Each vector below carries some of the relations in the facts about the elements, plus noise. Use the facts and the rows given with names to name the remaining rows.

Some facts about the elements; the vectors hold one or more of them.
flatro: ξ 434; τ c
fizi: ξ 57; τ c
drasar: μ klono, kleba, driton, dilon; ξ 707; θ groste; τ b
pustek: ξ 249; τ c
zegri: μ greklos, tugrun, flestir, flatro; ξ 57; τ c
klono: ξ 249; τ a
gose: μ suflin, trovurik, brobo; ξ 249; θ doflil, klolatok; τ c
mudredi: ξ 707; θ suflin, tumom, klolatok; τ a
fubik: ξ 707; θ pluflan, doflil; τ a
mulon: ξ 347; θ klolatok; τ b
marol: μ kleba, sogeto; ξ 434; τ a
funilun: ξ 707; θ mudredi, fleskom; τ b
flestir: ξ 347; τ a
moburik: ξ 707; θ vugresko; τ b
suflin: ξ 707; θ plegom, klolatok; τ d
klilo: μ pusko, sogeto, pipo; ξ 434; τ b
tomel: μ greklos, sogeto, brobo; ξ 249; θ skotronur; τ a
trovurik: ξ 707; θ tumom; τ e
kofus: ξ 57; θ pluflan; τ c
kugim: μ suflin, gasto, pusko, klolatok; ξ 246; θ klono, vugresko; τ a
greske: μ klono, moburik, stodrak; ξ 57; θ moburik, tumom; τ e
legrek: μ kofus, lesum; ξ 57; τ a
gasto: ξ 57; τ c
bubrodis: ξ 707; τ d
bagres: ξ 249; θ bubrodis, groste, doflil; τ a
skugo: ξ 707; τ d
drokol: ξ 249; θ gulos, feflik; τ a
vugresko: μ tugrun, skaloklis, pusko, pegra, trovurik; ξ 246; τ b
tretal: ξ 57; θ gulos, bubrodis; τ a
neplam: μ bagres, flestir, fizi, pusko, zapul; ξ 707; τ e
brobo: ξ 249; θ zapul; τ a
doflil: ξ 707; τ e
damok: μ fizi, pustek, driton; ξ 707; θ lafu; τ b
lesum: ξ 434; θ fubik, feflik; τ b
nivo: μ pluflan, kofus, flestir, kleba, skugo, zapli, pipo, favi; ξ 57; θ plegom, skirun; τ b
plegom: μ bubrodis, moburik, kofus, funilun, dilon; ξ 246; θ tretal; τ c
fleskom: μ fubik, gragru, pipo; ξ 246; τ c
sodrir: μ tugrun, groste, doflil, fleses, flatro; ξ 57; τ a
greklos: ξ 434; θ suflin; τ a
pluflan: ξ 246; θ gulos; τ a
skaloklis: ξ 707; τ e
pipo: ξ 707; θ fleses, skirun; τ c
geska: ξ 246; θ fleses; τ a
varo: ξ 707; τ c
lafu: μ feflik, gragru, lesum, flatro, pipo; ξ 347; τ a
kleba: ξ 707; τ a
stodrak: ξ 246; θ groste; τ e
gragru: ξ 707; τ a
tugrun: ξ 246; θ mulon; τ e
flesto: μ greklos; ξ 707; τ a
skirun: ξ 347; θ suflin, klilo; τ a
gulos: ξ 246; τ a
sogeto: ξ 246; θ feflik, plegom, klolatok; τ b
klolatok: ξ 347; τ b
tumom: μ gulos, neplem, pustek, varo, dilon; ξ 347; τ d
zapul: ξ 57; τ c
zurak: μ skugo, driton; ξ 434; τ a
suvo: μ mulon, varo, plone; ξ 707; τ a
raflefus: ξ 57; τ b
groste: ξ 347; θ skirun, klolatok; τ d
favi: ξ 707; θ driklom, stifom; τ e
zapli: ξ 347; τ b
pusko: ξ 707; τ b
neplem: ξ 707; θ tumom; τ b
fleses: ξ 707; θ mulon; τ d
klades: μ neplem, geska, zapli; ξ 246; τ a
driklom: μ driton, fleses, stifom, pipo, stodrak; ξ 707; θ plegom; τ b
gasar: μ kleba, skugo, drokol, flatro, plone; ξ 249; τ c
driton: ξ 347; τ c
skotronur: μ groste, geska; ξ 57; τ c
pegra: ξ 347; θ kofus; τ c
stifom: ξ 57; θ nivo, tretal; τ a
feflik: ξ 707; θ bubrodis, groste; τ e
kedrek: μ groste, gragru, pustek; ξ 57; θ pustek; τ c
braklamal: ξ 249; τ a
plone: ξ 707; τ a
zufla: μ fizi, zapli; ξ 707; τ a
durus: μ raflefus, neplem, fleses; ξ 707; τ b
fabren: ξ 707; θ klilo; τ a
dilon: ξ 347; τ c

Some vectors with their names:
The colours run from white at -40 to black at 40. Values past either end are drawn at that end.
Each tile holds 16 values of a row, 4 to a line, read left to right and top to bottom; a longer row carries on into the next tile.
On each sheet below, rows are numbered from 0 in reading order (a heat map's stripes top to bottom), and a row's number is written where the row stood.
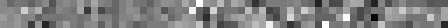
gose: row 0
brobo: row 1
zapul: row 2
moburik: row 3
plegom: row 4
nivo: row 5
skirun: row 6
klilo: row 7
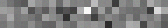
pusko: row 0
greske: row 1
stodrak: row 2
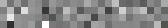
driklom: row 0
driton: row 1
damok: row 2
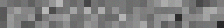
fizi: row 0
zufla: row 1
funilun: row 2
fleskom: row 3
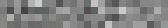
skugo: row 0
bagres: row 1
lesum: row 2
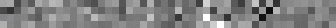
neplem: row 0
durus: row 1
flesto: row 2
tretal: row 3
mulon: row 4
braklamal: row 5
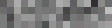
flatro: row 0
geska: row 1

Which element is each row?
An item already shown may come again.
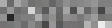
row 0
sodrir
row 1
stifom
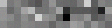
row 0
durus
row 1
tugrun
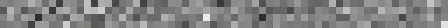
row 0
driton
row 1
kofus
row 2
greklos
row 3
marol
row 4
pegra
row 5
varo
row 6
lesum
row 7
drokol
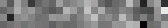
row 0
zegri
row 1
zurak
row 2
groste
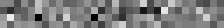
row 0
mudredi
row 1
klolatok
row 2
fleses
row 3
klades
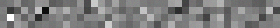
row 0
suflin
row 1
bagres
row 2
suvo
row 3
neplem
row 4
fizi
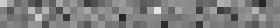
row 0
klades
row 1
kedrek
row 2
fleskom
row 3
pustek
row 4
skotronur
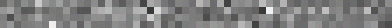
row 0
drokol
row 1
gragru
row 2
drasar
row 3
favi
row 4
stodrak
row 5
zufla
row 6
neplam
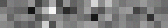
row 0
pipo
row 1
trovurik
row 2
flestir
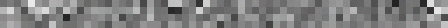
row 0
fubik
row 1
lafu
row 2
tomel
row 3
tumom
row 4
flatro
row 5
fabren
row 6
zapli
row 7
feflik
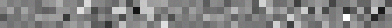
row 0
raflefus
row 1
vugresko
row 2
pluflan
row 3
raflefus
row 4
bagres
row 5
sogeto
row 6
suflin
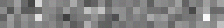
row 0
bubrodis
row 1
legrek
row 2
raflefus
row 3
gulos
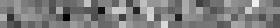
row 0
gasar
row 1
tugrun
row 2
pluflan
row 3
zegri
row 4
kugim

